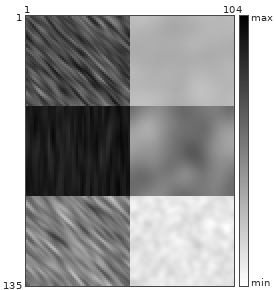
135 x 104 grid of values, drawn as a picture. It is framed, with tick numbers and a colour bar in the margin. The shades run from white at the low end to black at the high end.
It is made of 3 by 2 panels. Panel 1,1: high, slanting down to the right. Panel 1,2: low, smooth, faint in contrast. Panel 2,1: very high, streaked downward, faint in contrast. Panel 2,2: middling, smooth. Panel 3,1: middling, slanting down to the right. Panel 3,2: very low, blotchy, faint in contrast.
